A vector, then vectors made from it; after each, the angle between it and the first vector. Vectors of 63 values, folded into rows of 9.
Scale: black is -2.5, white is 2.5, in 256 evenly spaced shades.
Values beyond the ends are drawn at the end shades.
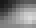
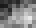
nearly parallel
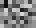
orthogonal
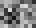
orthogonal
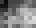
nearly parallel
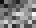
partly aligned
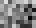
partly opposed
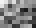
partly opposed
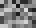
orthogonal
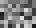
orthogonal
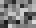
orthogonal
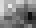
nearly opposite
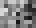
partly opposed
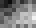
nearly parallel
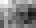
nearly opposite
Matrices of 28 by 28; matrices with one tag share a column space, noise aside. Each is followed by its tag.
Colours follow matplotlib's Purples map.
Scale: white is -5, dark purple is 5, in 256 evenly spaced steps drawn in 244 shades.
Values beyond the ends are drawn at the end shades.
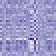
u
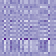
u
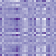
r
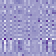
u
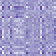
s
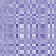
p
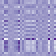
u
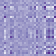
s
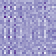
s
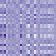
p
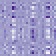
s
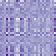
r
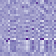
u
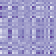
s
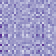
p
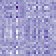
s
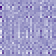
s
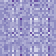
r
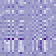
u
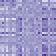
r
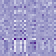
u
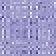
s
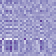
u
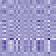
u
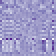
u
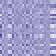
p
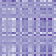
r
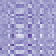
p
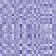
p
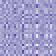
p
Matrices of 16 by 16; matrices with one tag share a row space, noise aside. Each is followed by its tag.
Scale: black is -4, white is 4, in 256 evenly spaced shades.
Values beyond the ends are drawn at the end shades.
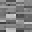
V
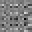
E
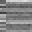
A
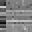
A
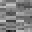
V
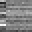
A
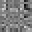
E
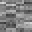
V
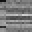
A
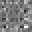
E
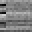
A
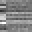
A
